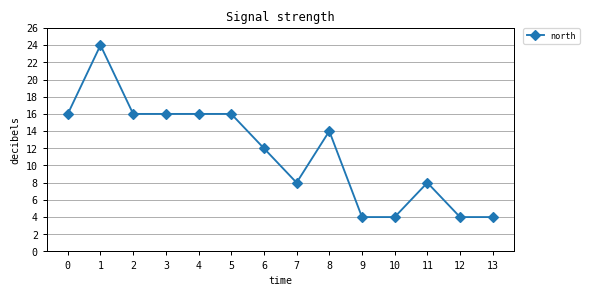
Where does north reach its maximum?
1
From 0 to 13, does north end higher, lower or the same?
lower
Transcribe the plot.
Title: Signal strength
x-axis: time, ticks 0 1 2 3 4 5 6 7 8 9 10 11 12 13
y-axis: decibels, ticks 0 2 4 6 8 10 12 14 16 18 20 22 24 26
Legend: north
Values:
north: 16 24 16 16 16 16 12 8 14 4 4 8 4 4
